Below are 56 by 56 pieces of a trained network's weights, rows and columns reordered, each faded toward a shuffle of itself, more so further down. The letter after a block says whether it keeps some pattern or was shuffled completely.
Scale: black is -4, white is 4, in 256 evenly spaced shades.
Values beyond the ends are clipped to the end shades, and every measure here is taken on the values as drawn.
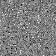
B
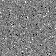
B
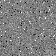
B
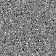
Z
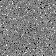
Z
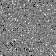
B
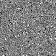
Z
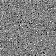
Z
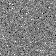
Z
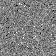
Z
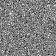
B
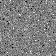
Z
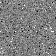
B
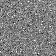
Z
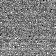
B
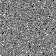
Z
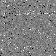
B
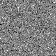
Z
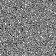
Z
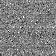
B
